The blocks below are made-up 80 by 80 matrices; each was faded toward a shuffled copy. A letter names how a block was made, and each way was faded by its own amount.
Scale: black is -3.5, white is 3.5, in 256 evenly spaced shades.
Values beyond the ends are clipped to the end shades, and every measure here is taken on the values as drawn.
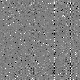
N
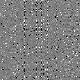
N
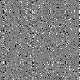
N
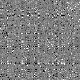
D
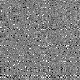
D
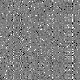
N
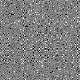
N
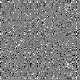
N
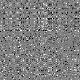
D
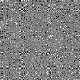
D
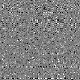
D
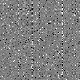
N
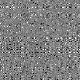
D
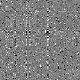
N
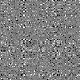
D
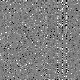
N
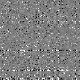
D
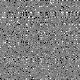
D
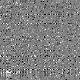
D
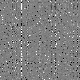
N
